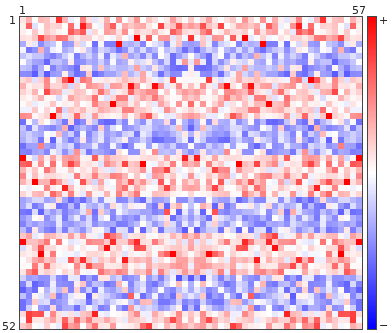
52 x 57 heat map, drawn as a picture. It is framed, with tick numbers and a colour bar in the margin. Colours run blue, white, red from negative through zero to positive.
There is no overall slope. On average the colour sits 50% of the way up the scale. Horizontal stripes repeat 4 times down the table. The left and right halves mirror each other.
